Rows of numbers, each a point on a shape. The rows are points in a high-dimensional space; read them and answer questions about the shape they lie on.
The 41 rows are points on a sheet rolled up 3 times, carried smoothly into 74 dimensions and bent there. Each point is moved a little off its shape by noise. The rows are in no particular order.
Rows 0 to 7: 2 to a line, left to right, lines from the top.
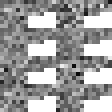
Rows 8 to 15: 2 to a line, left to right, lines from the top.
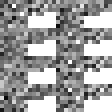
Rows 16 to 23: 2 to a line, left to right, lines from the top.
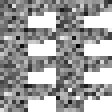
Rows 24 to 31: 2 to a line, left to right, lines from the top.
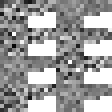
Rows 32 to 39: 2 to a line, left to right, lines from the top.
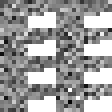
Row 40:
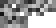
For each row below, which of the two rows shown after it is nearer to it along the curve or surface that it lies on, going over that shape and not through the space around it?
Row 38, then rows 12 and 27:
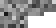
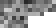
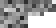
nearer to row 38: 27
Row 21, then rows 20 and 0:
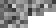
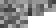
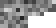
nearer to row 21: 20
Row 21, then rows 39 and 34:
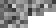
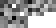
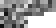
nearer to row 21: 39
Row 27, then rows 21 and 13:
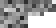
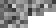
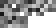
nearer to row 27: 13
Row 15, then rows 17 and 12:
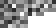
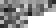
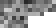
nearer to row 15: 17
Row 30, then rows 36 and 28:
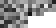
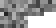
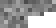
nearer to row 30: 36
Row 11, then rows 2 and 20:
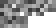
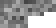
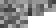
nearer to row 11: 20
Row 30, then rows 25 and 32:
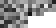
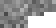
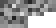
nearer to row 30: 32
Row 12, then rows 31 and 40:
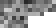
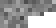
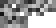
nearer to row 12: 31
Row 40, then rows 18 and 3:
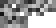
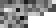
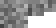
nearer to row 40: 18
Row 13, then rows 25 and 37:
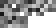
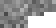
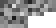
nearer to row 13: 37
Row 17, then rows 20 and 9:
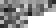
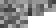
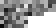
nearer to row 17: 9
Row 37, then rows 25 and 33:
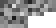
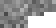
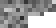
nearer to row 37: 33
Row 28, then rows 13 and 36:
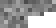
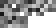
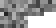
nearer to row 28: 36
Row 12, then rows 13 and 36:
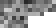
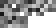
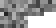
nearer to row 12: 36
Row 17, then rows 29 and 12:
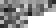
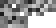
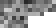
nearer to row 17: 29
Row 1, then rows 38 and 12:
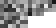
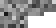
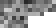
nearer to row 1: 38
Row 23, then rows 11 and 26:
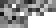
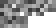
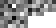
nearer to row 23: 26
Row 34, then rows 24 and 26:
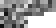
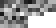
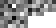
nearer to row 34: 26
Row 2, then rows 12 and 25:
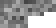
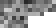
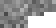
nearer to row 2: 25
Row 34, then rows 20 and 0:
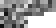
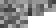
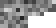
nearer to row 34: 20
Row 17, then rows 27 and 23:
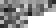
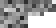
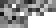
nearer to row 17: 23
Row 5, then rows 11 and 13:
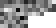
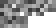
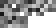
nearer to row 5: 13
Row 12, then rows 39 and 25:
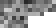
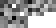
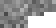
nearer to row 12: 25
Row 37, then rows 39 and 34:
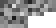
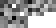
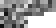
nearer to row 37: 39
